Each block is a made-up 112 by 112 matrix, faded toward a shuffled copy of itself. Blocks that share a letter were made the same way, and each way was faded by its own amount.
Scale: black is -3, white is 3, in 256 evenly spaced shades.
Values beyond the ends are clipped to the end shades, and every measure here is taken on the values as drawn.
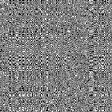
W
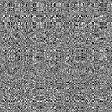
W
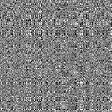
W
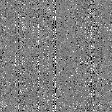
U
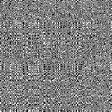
W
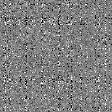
U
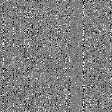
U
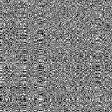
W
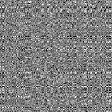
W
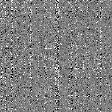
U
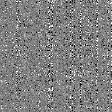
U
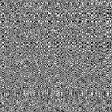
W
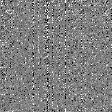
U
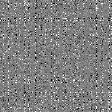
U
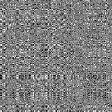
W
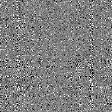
U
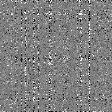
U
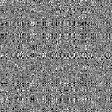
W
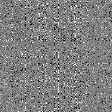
U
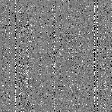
U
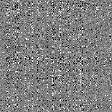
U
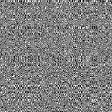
W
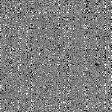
U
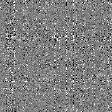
U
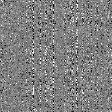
U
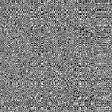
W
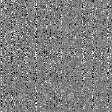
U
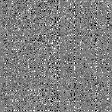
U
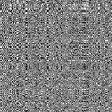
W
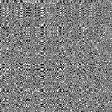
W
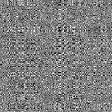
W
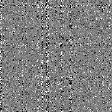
U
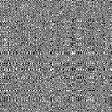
W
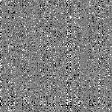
U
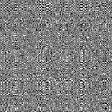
W
